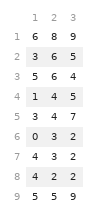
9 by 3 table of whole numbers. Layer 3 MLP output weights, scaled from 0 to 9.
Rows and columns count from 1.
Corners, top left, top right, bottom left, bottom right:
6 9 5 9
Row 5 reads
3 4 7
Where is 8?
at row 1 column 2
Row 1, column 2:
8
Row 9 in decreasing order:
9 5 5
